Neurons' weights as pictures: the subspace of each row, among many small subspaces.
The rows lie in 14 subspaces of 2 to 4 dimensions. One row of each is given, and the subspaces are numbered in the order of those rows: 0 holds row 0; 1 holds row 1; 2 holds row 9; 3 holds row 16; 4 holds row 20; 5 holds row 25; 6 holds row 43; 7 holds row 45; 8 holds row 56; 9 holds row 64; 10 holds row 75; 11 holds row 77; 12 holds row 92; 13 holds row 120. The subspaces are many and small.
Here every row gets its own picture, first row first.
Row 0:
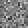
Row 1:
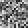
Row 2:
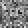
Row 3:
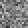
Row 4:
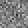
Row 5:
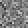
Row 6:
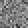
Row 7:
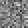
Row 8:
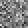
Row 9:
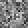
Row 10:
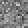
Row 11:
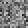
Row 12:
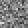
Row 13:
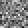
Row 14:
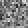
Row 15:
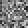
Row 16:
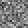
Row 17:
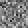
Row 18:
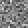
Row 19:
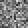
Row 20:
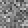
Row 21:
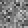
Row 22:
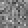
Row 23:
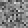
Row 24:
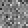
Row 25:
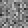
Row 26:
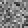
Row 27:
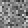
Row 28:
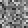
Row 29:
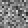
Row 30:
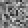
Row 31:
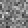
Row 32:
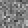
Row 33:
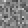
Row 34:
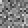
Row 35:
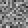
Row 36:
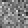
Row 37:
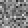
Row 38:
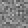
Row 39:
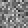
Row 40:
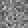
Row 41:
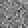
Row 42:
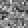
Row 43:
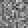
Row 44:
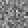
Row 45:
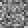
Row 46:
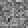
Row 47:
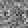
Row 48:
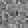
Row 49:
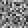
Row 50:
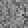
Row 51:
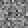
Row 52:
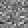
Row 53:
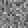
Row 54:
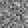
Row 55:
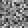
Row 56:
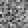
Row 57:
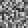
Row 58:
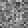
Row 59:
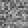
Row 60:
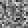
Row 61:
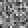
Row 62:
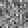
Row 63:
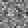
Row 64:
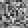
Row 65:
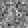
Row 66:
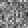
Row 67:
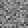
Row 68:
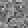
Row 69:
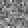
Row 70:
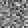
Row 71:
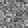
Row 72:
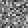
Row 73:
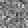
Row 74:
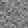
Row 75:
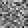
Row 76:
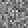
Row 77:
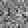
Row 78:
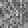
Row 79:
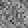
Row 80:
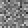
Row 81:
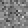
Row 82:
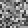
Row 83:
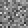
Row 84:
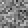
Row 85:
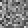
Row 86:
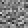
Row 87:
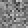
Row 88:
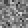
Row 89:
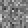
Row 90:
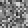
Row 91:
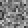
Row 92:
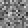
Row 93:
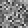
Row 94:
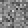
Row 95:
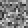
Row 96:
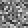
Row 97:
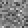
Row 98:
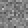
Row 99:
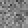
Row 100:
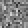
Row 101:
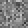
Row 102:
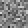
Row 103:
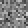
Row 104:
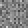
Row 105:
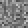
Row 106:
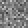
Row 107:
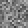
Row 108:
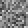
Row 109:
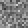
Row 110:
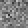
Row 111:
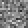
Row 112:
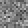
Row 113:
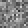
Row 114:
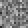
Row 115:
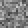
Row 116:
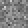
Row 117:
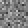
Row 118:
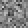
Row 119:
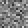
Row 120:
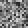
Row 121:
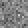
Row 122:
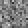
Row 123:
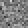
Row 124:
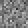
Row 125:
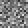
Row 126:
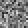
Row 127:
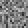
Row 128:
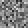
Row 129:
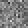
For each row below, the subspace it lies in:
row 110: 7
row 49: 5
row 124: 1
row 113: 2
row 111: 8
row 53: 5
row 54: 10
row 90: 13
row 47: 11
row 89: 9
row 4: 3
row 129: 13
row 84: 4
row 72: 5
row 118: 11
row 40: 6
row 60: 12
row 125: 8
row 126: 7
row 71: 4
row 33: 1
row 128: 6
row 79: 3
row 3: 1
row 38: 3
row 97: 10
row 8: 3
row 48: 7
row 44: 12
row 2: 9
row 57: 6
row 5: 9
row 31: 1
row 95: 7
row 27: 11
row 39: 2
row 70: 10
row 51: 12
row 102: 8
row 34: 8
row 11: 11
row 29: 11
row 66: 13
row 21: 4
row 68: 11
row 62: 10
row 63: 11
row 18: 3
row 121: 13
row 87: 12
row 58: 2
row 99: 3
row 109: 1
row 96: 3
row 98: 11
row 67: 0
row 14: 7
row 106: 6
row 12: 8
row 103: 12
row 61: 5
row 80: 0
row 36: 11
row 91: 7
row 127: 6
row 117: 12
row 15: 5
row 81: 12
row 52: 8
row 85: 7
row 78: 10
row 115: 7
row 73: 4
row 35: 5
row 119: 10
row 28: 9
